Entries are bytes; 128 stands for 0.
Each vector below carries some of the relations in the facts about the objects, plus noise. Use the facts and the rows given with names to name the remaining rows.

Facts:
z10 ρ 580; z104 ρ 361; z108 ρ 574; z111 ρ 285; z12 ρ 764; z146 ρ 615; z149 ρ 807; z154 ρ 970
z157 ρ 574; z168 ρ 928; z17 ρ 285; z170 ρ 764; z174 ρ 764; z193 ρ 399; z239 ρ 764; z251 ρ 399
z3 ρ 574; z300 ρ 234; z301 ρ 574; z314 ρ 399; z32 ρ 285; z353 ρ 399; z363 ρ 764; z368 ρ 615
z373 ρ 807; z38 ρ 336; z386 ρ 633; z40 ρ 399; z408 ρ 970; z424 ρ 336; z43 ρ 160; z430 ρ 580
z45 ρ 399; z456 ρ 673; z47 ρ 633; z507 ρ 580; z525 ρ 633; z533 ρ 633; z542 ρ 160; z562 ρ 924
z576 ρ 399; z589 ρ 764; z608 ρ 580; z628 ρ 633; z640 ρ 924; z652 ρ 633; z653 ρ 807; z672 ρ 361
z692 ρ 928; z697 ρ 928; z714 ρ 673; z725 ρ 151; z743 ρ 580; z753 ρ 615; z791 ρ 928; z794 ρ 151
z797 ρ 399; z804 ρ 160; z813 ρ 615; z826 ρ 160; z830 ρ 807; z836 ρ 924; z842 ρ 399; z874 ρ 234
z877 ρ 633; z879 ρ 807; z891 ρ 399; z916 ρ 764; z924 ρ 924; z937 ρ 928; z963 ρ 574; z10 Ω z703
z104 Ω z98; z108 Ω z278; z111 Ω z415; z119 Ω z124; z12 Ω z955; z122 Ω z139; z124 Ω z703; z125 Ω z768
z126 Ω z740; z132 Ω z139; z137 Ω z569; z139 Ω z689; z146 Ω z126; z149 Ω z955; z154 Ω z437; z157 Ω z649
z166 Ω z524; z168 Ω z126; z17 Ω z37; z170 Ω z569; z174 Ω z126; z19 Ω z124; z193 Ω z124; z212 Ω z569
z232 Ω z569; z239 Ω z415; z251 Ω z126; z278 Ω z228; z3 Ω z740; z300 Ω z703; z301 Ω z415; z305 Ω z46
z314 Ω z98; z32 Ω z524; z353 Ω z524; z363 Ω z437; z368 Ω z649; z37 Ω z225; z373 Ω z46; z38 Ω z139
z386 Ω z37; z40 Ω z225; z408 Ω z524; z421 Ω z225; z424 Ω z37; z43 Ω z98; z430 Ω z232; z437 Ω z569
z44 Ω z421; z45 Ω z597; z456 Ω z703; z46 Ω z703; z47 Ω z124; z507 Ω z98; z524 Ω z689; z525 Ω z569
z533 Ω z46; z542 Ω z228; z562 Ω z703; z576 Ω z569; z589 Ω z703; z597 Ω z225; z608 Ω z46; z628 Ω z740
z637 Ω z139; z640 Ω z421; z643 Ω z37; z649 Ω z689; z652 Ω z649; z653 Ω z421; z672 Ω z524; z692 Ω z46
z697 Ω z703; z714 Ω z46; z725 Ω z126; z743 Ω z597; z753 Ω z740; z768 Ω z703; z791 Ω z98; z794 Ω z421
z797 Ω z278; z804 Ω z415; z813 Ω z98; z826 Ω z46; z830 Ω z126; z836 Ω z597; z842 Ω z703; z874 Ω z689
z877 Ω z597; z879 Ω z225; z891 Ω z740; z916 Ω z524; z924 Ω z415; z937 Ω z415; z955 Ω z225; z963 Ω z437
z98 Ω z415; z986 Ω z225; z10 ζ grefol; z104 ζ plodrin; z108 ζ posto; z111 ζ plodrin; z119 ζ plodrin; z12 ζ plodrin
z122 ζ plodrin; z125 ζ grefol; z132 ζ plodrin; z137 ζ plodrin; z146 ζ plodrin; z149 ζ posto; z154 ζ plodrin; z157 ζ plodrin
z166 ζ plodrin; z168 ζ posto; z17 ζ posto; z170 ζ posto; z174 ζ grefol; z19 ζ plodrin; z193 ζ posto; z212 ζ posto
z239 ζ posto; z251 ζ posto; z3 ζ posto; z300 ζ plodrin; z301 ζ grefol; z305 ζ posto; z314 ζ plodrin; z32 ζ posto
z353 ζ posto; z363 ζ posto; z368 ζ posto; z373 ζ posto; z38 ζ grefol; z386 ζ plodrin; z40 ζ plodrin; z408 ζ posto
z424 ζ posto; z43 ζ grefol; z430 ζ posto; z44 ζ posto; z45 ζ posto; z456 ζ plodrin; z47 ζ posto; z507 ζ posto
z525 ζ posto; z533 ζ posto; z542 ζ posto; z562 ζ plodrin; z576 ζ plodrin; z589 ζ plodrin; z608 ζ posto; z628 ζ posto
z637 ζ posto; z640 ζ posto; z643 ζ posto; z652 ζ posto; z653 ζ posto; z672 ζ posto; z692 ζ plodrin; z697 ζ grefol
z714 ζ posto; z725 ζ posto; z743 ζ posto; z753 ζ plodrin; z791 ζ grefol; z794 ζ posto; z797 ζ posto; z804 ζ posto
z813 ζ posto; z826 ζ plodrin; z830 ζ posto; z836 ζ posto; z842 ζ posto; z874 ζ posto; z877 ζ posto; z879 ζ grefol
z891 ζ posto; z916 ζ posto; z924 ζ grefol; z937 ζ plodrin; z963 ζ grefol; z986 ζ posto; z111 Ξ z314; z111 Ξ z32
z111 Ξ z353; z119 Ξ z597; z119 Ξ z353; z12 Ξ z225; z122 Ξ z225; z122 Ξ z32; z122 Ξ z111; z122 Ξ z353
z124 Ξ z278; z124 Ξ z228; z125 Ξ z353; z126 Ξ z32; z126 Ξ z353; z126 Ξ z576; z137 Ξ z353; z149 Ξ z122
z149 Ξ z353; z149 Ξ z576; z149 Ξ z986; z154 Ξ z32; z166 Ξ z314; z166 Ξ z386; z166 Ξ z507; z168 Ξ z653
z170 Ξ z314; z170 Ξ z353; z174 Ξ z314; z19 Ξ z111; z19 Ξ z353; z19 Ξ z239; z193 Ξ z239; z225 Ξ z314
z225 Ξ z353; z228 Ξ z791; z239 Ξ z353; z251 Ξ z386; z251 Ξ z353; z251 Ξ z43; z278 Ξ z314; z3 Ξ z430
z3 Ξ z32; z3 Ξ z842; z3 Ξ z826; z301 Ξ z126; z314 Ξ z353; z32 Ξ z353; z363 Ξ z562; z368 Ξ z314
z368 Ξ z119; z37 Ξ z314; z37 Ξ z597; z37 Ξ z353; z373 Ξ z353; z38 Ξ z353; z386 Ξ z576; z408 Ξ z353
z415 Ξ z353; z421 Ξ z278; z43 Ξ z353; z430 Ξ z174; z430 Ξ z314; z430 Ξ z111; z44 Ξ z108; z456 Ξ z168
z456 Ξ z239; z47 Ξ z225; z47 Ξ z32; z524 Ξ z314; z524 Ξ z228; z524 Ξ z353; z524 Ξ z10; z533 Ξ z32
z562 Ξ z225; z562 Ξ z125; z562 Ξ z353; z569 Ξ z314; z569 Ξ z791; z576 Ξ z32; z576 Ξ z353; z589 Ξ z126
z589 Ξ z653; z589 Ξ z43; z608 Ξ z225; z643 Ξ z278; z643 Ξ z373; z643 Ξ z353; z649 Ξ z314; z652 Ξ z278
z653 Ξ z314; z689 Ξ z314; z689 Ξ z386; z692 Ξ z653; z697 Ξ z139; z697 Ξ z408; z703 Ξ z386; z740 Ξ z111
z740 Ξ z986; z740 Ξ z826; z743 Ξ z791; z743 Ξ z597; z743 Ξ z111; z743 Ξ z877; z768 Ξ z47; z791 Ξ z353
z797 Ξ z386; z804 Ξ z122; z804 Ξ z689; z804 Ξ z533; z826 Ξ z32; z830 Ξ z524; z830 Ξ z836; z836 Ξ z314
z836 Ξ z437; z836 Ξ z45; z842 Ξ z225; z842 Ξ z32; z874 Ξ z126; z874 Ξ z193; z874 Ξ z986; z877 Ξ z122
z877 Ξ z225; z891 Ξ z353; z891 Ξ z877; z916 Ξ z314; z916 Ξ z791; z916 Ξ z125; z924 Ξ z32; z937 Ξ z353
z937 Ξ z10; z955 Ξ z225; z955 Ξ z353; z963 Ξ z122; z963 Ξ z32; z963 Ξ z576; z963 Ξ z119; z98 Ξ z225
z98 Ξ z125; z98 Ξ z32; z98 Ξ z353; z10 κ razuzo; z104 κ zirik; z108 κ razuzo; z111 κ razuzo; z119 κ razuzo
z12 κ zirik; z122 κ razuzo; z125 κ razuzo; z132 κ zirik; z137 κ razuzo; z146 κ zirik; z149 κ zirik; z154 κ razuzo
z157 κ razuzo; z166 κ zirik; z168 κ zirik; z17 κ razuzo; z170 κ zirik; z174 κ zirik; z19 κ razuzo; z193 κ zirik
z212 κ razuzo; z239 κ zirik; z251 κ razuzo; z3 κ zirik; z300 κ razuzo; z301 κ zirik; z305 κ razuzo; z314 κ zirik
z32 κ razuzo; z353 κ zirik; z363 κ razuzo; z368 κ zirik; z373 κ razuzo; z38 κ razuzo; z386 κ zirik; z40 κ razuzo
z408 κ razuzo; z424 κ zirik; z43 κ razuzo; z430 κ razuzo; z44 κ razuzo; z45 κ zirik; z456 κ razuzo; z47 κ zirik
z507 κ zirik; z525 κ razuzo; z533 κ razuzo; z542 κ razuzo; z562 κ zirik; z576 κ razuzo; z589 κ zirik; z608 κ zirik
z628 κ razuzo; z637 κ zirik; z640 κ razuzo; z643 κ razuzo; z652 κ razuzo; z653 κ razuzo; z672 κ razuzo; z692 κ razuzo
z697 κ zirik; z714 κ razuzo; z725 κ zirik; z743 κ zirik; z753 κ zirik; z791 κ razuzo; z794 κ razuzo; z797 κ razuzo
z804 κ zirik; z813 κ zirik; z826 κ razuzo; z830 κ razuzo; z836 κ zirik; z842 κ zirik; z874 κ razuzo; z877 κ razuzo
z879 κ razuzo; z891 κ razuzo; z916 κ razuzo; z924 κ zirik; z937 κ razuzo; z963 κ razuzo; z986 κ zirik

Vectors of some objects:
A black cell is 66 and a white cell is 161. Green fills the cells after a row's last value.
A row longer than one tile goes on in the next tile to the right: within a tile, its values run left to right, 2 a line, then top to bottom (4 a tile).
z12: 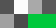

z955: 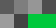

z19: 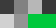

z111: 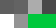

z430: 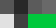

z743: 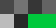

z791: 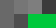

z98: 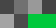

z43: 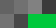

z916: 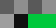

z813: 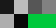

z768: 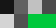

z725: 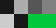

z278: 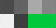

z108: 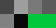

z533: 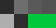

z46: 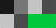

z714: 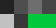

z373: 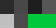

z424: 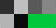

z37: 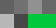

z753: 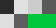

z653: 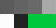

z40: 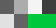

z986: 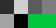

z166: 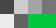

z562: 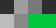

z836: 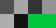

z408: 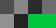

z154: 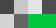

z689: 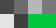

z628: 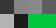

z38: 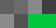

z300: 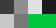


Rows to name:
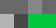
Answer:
z225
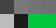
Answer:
z652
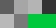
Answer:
z122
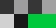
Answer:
z368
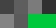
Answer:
z125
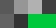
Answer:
z963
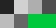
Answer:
z589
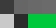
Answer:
z797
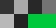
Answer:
z149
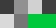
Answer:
z692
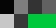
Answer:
z842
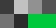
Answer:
z301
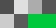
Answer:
z386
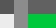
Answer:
z314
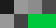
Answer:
z697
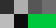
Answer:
z45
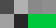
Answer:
z174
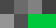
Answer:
z415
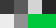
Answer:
z456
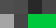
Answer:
z32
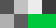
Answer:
z157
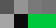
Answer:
z44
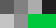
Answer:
z576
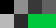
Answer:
z47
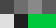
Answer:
z17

